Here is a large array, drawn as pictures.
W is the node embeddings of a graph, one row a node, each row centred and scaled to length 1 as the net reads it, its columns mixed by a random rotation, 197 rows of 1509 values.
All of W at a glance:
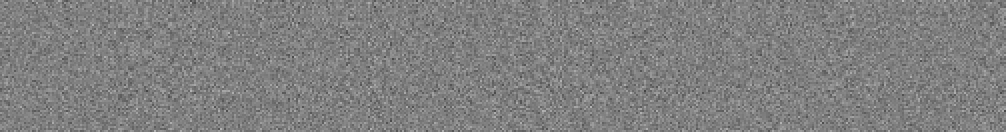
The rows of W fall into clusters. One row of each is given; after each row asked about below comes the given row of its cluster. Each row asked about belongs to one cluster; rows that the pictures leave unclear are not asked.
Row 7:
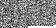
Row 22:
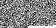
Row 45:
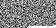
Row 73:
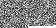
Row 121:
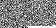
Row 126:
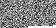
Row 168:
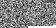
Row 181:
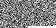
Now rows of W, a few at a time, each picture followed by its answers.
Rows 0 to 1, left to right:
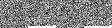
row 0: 73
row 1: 7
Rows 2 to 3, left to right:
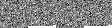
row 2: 7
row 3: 121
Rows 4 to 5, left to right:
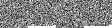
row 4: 181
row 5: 121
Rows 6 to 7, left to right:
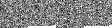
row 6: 126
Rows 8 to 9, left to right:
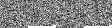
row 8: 121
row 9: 7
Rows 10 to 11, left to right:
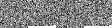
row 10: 168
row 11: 7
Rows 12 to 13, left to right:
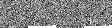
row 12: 22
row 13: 73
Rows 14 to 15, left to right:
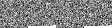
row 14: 168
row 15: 168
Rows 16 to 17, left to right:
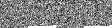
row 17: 7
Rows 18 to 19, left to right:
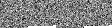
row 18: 126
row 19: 168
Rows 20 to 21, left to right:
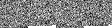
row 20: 22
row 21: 121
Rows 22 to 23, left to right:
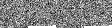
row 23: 73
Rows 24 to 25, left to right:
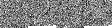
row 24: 73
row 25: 22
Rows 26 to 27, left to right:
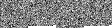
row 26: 7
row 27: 126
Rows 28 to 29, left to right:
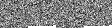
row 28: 7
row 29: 126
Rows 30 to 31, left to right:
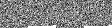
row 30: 126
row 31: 121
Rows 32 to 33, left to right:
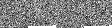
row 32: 22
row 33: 73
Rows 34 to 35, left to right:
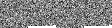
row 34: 168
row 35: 73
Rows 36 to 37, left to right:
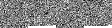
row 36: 73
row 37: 121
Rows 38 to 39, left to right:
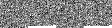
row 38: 73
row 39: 7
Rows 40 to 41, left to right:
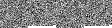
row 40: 181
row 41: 73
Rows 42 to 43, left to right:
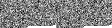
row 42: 126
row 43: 126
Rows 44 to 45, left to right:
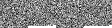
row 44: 22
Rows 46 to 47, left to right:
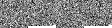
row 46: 168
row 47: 121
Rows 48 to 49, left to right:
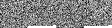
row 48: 45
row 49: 22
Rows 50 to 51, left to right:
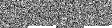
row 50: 45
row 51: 7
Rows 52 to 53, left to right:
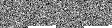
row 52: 22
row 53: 121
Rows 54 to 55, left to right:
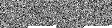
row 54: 45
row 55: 126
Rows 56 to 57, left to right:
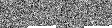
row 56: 126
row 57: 7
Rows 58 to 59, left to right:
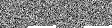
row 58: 45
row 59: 181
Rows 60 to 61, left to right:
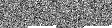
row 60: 181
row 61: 126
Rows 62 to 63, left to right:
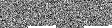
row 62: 168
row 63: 121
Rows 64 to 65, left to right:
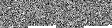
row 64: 22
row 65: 121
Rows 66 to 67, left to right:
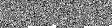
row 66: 121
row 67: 7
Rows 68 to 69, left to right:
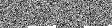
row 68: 181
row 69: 121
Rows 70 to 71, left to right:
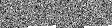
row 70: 126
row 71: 22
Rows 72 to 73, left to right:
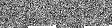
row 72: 22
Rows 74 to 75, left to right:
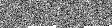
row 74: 181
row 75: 7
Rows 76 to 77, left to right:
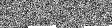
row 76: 22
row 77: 73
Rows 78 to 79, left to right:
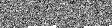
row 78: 126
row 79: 7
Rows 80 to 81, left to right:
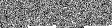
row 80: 73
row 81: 22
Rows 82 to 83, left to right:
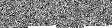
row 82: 22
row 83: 73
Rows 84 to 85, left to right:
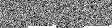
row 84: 121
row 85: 126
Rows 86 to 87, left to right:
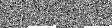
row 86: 126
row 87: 7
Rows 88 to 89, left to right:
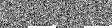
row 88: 121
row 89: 7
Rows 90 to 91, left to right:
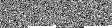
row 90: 121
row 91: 22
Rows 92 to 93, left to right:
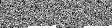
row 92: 126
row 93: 45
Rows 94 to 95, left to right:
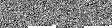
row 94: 121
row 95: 7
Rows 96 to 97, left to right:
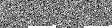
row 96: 121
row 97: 45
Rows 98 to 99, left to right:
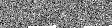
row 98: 168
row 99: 181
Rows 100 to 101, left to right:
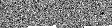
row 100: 126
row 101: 73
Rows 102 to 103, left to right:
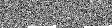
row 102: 181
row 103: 168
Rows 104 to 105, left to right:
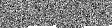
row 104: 126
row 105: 73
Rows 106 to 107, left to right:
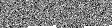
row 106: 126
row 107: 73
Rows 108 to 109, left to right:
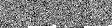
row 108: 121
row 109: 22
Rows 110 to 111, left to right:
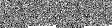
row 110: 73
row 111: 73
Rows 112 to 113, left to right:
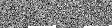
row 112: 22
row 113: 45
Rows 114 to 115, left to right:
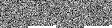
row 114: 7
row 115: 45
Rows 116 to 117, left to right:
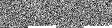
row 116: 22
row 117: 181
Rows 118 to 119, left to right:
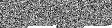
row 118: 45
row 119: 126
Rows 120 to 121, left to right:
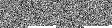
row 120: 181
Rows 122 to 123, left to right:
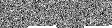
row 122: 126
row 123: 73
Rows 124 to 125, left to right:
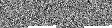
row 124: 126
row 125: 168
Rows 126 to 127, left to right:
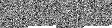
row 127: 126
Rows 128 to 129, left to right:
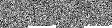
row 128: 121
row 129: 181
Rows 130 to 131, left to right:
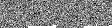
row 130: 121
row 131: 181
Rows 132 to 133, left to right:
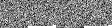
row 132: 121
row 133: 22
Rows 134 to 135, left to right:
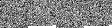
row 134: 22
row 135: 121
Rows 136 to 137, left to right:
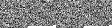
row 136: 45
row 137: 45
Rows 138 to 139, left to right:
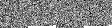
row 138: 7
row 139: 121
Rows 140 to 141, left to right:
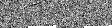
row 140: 7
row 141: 168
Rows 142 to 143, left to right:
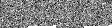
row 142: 126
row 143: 168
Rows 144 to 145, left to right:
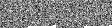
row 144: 126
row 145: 168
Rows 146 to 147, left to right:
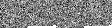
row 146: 45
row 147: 22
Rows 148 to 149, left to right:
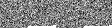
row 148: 126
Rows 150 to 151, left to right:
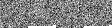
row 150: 22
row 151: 45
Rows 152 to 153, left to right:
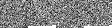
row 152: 22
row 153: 181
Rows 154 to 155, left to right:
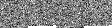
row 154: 7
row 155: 22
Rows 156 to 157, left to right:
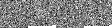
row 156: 22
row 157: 7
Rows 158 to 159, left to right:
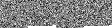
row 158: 121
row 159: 126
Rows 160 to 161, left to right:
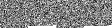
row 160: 73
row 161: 126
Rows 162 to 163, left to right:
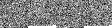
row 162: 22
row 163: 22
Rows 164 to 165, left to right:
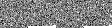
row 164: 168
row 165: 121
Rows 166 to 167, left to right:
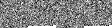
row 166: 126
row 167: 7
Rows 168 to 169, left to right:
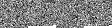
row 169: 181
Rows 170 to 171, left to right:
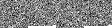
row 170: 22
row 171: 121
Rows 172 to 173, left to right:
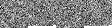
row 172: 45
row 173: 22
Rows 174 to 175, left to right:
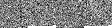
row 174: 181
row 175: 22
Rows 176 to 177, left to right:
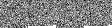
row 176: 73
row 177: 121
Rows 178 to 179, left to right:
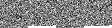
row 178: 181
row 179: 126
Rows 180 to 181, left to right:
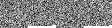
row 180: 121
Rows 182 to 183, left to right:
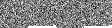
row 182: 45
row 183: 73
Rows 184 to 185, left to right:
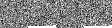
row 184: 168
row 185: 73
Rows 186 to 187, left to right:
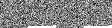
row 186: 126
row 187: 181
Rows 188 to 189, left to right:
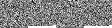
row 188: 168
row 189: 45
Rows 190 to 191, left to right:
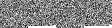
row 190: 168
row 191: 73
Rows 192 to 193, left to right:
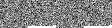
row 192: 181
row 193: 181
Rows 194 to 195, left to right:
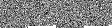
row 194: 73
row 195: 121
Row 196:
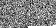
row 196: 22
